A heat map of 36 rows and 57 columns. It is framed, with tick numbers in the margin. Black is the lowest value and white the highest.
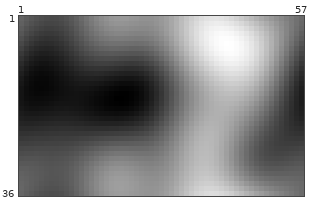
The top right is the ninth with the highest average. There are no lone odd cells. There are no regular stripes. The field is smooth, with broad soft blobs.
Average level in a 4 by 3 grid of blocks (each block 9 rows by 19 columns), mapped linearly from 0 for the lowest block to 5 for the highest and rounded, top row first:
245
024
123
243
